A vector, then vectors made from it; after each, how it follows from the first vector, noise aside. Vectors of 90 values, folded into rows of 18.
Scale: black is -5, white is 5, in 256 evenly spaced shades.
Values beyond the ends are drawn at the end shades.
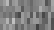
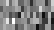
scaled up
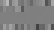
partly zeroed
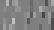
partly zeroed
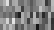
scaled up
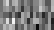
scaled up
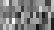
scaled up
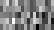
scaled up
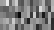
scaled up
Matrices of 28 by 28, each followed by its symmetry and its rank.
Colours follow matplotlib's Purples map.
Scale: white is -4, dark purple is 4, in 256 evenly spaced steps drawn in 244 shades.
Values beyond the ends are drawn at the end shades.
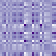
symmetric, rank two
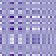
neither, rank one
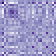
symmetric, rank three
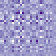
antisymmetric, rank two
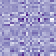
neither, rank three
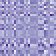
antisymmetric, rank two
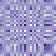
symmetric, rank two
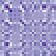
symmetric, rank three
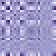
symmetric, rank two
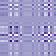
neither, rank one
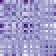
symmetric, rank three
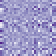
neither, rank three
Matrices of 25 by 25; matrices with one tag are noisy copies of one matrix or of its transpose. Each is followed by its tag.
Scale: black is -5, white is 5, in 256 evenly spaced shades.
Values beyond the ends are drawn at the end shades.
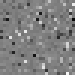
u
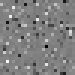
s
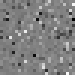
u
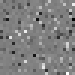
u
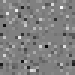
s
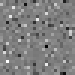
s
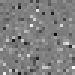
u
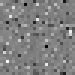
s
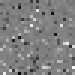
u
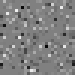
s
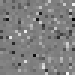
u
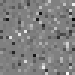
u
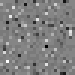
s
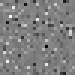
s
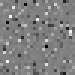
s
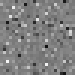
s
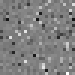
u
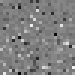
u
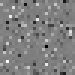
s
